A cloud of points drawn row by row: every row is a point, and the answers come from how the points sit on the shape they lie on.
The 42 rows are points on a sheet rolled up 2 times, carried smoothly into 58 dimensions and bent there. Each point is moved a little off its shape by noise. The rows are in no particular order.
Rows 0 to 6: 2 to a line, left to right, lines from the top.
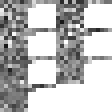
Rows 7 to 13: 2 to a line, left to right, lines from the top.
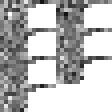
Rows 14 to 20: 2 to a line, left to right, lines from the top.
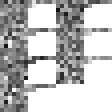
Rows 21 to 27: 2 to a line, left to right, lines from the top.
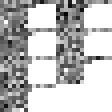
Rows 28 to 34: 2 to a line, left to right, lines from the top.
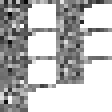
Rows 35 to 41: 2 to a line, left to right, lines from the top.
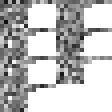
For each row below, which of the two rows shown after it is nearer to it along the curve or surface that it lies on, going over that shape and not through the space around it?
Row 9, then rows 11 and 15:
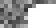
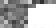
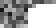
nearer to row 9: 11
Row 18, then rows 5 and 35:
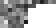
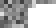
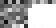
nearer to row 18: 5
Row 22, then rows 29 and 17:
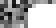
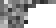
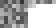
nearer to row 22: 29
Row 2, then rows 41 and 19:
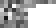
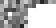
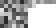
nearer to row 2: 19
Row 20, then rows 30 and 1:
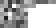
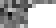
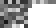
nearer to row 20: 1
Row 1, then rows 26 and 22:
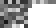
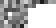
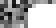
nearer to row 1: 22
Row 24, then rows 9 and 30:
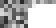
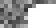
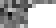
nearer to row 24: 30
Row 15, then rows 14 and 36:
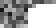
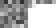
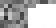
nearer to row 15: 14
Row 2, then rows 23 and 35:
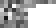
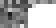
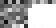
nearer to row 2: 35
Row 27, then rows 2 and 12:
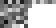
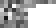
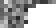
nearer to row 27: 2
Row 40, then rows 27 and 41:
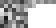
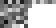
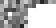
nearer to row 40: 27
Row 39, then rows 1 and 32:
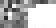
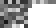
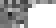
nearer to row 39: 1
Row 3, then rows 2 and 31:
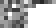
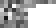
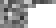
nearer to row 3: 2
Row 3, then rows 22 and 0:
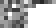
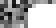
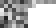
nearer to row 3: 0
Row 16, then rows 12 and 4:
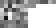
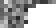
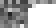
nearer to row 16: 12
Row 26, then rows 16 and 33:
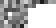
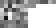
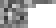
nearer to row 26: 16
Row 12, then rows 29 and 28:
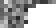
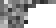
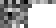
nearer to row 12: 29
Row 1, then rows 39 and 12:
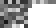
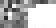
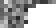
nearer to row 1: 39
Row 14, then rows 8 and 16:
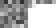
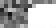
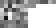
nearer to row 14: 8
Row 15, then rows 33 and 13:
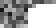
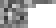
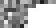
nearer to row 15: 13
